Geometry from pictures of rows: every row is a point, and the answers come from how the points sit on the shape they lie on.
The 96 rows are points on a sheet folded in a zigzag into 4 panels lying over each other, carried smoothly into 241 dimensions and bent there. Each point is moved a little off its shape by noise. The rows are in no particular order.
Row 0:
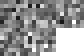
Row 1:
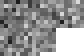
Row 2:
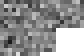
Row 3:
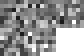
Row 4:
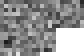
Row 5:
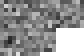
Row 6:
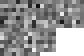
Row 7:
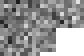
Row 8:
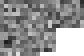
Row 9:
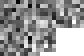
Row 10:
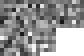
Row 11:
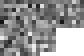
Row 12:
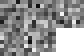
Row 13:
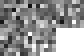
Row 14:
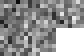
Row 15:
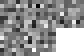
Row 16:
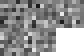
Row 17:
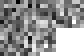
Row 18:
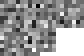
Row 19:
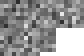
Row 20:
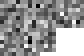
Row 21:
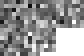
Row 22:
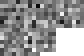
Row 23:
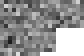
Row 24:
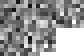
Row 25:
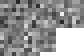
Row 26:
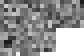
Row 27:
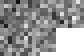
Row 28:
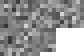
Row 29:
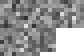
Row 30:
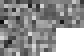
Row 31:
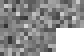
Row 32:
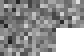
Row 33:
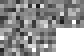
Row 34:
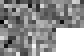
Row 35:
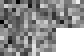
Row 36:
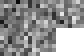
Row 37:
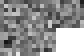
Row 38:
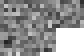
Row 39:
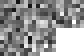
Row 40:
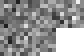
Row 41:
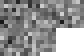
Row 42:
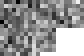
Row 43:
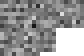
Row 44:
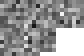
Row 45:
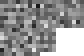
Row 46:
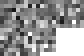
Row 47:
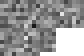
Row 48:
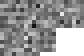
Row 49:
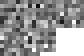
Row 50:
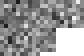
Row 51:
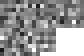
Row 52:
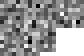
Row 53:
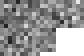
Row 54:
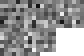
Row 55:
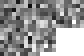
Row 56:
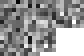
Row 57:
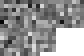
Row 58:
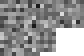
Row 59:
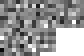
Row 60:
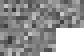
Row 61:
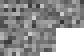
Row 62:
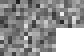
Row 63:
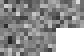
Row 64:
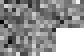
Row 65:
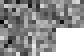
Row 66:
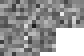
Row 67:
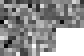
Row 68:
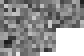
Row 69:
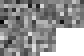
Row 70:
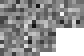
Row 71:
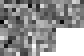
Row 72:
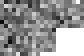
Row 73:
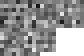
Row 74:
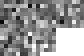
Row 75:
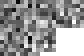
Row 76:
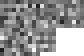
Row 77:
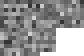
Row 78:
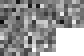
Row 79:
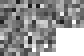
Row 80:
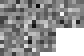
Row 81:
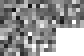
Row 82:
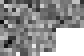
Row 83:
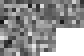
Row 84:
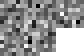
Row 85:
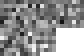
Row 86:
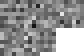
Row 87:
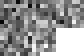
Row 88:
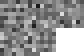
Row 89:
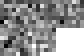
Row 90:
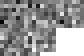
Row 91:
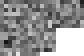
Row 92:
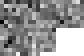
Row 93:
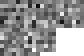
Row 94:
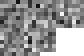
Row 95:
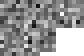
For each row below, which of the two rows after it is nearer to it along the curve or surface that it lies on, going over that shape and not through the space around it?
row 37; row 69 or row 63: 63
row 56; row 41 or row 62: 41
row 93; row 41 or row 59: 59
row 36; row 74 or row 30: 30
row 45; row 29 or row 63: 29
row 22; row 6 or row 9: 6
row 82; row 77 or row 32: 32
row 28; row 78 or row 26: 26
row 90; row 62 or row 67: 67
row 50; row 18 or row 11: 11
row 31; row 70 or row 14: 14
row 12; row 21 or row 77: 77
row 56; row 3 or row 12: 3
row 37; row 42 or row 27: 27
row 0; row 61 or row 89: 89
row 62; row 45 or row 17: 45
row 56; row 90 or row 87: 90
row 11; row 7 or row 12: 7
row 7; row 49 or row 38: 38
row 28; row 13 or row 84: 84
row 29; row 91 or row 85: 91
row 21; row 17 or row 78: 17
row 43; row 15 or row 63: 15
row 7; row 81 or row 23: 23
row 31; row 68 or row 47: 68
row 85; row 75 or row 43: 75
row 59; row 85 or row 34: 85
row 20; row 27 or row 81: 27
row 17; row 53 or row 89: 89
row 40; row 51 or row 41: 41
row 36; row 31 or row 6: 31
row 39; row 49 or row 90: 90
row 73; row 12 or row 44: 12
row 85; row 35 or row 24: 24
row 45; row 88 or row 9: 88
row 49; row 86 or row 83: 86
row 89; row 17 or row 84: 17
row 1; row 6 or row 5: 5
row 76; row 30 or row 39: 30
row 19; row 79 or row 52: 52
